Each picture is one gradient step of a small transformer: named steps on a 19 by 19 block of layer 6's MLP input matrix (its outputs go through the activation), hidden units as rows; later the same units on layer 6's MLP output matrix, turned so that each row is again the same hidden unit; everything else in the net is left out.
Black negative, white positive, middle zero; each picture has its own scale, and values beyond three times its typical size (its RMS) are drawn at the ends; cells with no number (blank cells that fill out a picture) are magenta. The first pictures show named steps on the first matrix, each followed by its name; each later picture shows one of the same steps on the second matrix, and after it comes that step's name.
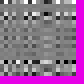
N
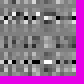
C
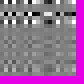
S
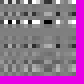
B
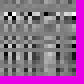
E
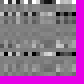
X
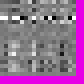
E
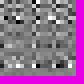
B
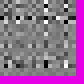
B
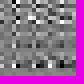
B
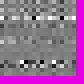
N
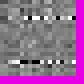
C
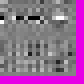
E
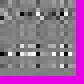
X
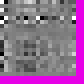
S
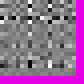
B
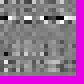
E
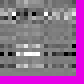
X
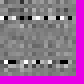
C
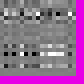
X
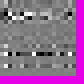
X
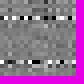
C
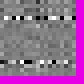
C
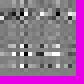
X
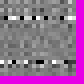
C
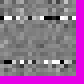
C
